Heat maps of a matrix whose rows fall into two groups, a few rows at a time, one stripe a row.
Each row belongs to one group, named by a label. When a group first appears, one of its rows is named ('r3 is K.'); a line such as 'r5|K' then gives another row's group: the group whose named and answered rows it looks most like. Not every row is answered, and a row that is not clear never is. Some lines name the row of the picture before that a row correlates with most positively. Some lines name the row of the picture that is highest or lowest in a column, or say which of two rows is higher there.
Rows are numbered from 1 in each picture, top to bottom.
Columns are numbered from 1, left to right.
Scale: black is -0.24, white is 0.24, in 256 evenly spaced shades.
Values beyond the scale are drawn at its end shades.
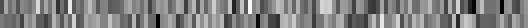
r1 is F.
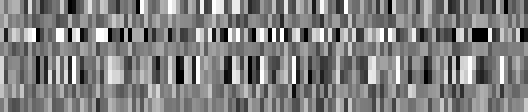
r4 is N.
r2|N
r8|N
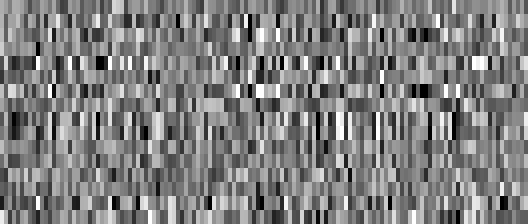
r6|F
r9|N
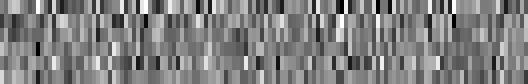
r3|N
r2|N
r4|N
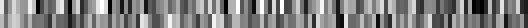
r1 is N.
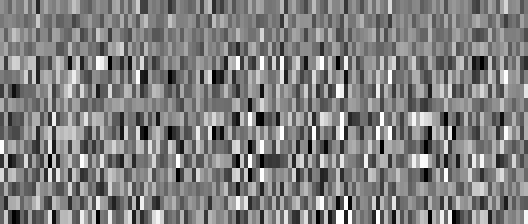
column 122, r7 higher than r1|Yes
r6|N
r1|N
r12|F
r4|N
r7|N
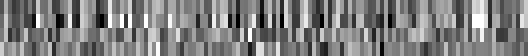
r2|N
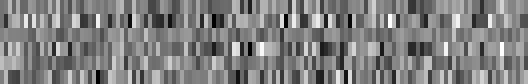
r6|N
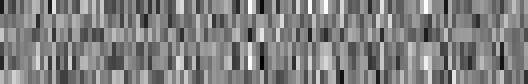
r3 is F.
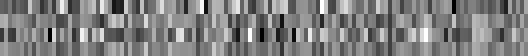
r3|F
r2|N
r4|N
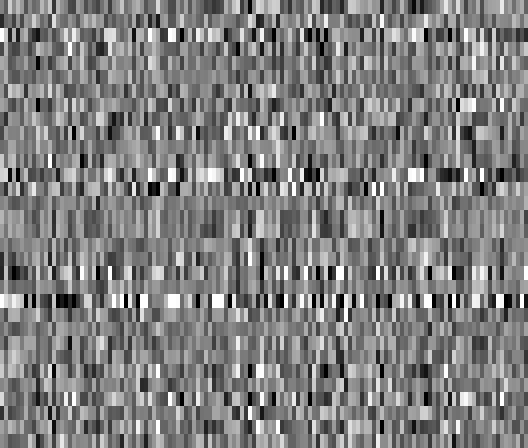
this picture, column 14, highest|2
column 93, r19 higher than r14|No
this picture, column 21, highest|20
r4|N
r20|N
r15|N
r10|F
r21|N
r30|F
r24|N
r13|F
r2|F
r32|N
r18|F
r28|N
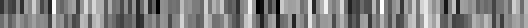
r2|F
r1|F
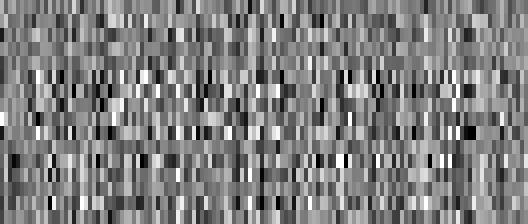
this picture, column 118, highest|1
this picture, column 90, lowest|15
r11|F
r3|F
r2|N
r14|N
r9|N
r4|N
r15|F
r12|N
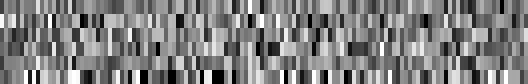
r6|N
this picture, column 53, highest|6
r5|F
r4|F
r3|N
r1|F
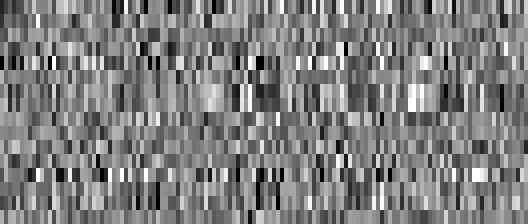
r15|F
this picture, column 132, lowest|11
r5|F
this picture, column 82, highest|5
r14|F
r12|N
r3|F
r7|F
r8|F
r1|N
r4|N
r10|N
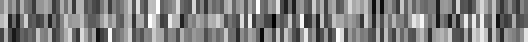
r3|N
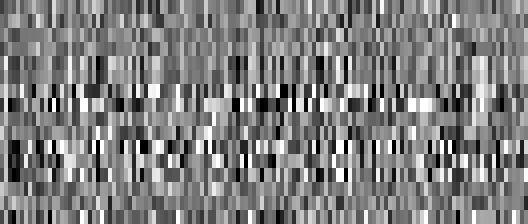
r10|F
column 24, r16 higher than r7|Yes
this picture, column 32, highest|11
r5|N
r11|N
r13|N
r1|F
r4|F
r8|F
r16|F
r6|N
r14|N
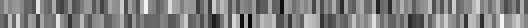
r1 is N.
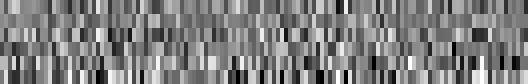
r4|N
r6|N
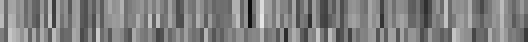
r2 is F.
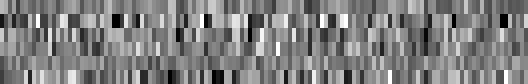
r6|N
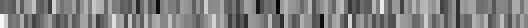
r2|N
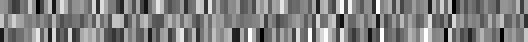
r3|F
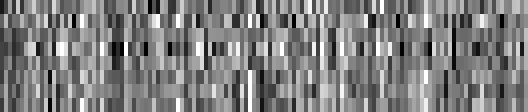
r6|F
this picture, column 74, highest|1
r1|F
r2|F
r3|N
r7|F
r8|F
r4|N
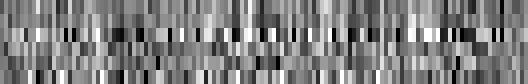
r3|F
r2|F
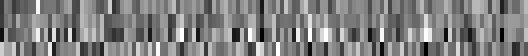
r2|F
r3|F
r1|N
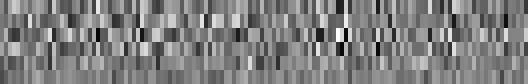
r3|N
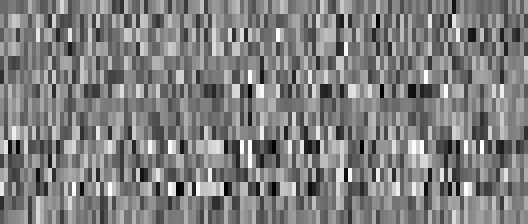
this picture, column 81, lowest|7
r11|F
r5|N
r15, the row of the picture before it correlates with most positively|6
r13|N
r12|F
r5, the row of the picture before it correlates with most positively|3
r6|F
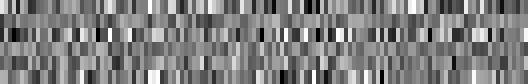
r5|N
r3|N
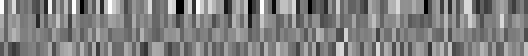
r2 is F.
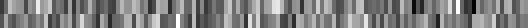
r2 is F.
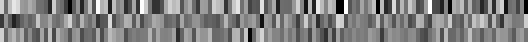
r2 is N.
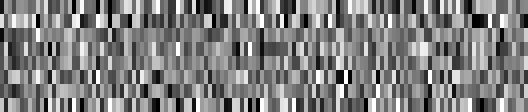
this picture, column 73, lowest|1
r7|N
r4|F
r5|N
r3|N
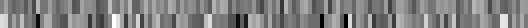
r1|N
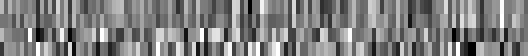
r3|N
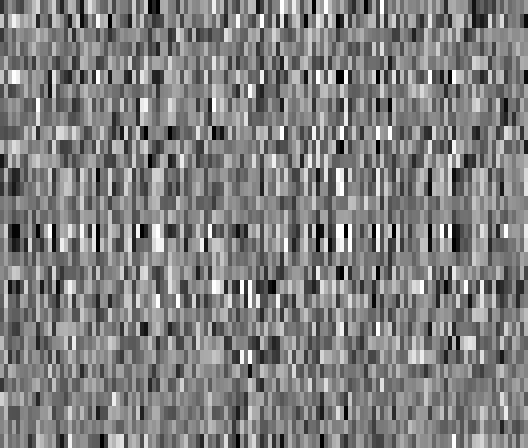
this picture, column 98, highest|10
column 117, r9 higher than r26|No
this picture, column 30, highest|32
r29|N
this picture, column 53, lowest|8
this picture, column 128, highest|10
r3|F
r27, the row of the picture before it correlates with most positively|1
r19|N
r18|N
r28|F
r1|F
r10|N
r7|F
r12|F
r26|F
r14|N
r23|N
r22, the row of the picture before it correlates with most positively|4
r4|F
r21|F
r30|N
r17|N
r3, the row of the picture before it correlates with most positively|4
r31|F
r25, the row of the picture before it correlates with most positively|2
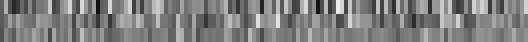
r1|N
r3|F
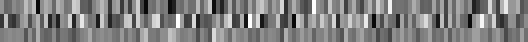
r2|F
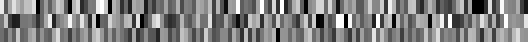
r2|N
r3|F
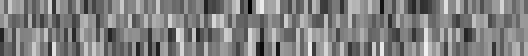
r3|F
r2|N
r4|F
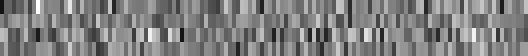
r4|N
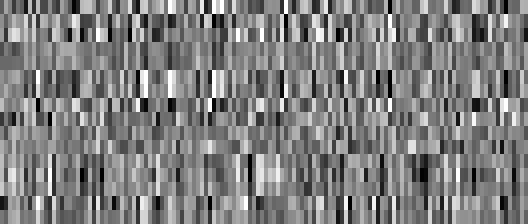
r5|N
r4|N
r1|N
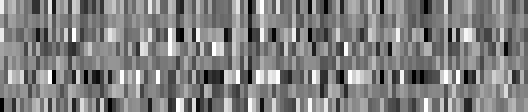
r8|F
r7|N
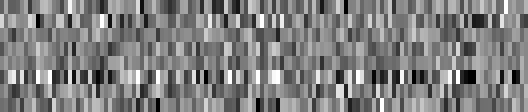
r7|N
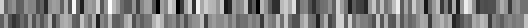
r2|N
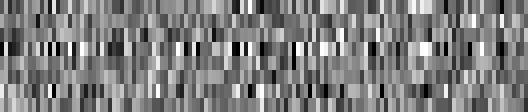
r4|F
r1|F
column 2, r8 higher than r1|No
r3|N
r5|F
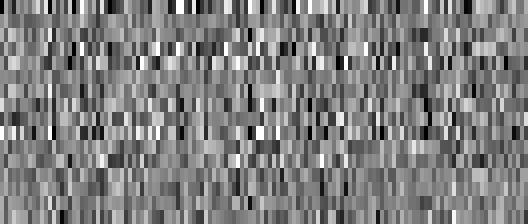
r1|F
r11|F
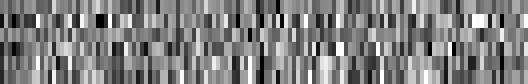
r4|N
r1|F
